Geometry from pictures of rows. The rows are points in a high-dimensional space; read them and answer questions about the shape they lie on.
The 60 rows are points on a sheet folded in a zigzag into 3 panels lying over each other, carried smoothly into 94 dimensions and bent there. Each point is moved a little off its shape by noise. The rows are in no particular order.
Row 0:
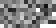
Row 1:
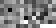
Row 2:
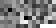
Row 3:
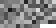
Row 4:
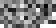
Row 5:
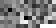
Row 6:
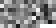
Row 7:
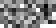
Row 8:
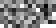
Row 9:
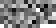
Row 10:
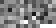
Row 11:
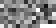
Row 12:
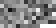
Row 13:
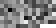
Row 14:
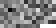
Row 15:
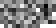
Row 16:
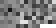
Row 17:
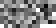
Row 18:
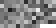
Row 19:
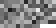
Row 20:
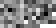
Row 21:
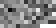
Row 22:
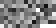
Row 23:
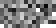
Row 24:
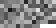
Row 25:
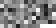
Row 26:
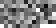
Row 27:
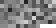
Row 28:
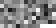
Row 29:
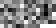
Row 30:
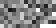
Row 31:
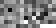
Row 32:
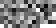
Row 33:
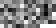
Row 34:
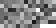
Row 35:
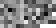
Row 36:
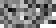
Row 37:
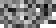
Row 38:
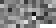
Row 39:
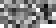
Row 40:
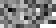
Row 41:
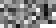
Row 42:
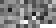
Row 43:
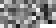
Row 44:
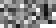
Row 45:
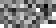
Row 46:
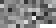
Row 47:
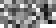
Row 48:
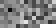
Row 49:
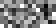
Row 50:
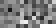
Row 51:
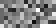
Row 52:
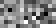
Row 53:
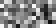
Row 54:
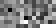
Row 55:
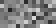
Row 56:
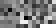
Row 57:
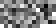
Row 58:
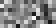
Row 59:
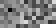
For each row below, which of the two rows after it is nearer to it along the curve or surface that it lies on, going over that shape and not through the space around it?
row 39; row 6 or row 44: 6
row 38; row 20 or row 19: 19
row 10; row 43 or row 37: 37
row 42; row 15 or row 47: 15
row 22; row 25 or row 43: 43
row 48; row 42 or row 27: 42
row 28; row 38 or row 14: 14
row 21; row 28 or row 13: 28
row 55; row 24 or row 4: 24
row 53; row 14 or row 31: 14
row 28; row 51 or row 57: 57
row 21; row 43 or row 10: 10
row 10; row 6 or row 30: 30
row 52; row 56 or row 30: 56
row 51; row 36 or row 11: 11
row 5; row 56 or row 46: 56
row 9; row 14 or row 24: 24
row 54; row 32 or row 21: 21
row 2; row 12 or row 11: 12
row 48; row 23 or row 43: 23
